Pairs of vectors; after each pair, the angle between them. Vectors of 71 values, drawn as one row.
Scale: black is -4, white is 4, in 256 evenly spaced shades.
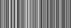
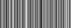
partly aligned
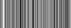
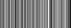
orthogonal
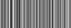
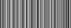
partly opposed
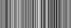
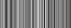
partly aligned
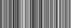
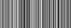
nearly opposite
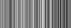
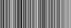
partly opposed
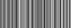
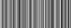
nearly opposite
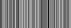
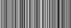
partly opposed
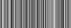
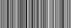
partly aligned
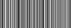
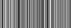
nearly parallel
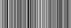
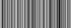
partly aligned
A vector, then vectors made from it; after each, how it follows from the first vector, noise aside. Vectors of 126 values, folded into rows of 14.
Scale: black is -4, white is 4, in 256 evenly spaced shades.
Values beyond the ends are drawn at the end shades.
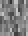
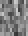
copied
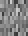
sign-scrambled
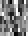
scaled up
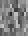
wrapped around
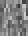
wrapped around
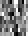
scaled up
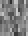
copied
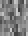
copied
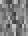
wrapped around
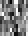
scaled up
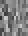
wrapped around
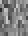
wrapped around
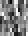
scaled up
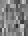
wrapped around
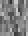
copied
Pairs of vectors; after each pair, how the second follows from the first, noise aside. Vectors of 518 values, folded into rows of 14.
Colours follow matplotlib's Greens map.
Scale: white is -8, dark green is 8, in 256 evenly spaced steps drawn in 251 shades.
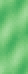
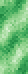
scaled up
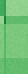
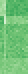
negated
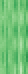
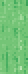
partly zeroed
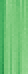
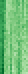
scaled up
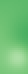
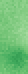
negated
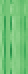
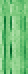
scaled up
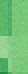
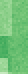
negated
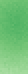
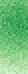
scaled up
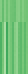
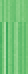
copied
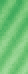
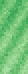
copied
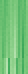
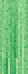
negated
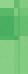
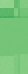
partly zeroed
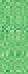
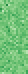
shuffled
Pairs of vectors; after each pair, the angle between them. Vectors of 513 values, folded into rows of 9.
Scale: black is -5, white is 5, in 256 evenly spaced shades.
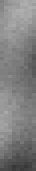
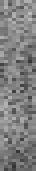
partly aligned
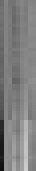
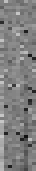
partly opposed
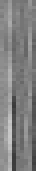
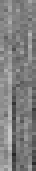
nearly parallel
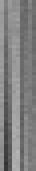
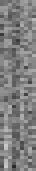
partly opposed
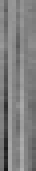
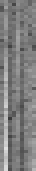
nearly opposite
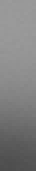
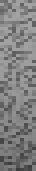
partly aligned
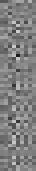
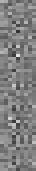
nearly opposite
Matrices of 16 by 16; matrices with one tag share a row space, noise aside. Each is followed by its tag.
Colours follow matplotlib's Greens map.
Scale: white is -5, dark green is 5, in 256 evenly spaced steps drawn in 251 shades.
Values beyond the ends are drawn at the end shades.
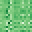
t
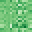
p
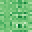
p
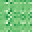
t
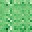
t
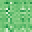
t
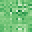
p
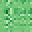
t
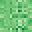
p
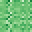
t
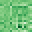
p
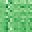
t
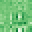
p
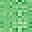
p
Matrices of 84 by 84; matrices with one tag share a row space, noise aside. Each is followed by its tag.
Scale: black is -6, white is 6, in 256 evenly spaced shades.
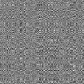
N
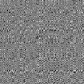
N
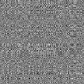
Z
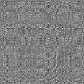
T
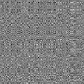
Z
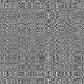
T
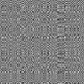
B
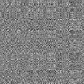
Z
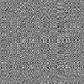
B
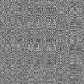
Z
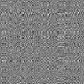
B
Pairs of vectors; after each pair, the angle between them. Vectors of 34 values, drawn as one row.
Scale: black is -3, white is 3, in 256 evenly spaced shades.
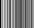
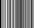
nearly parallel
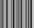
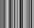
orthogonal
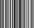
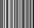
orthogonal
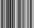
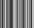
partly aligned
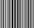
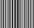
nearly parallel
